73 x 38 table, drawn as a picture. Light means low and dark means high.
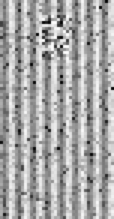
Stripes running up and down repeat 8 times from left to right. Values change most from cell to cell in the top middle. There is no overall slope. An odd patch, rougher than its surroundings, sits in the top middle.
